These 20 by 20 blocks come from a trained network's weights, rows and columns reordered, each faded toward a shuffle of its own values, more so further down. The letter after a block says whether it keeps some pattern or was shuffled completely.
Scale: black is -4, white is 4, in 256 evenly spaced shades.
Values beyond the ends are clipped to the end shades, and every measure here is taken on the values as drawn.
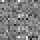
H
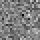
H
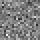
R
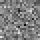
R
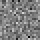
R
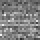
H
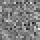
H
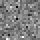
R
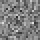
H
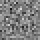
R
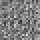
H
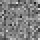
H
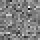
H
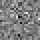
H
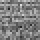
H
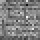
H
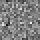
R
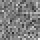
R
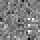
H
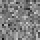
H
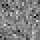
R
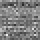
H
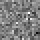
R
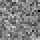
R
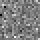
R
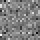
H
